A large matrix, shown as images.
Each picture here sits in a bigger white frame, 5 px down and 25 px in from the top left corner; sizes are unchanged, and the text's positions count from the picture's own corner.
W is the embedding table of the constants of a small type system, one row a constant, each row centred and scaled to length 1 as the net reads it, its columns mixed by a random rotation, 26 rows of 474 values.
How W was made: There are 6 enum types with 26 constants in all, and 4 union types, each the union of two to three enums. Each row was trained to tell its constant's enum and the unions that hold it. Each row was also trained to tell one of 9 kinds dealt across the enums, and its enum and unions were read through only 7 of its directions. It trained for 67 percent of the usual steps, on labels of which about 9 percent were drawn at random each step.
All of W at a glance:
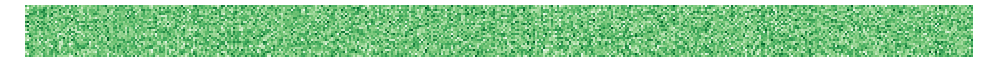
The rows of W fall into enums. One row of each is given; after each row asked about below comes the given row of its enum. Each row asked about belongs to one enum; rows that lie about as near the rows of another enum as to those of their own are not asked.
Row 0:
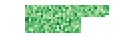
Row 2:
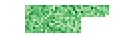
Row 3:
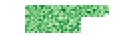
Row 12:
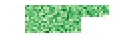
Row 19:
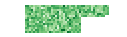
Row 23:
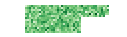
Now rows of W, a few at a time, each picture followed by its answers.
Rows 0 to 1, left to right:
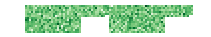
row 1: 23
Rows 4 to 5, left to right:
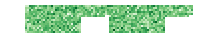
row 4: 23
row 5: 19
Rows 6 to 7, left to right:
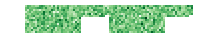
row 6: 3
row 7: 0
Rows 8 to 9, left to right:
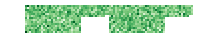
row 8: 12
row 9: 23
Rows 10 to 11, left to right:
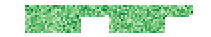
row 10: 12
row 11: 3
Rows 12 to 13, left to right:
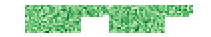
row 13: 2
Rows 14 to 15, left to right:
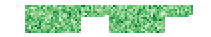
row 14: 19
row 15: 0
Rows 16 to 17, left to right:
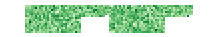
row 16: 3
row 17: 2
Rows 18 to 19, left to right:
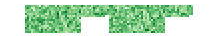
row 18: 19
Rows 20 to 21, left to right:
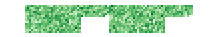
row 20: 3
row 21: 12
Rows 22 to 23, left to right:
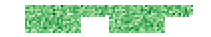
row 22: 23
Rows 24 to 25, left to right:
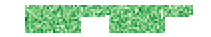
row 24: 0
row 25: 19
